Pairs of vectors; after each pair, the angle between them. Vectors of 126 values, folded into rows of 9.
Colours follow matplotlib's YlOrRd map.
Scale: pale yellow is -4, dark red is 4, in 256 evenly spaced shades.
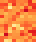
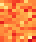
orthogonal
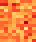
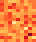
partly aligned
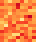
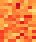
nearly parallel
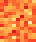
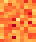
nearly opposite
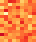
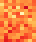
orthogonal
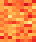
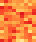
partly opposed
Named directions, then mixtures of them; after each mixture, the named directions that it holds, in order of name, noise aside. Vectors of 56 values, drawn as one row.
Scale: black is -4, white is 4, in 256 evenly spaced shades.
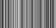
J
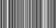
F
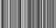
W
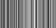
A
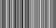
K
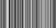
F, K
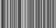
A, W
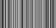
J, K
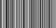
K, W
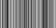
F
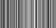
A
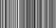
A, J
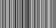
A, K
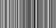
A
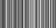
A, K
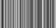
J, W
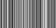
F, K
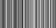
A, K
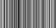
J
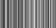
A, K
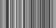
F, K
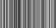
J
